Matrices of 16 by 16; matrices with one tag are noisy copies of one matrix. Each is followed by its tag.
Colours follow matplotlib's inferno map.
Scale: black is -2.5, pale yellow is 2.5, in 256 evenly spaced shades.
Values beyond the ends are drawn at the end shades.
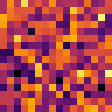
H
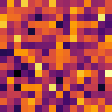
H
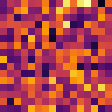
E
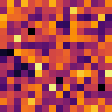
H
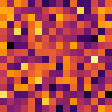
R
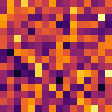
H
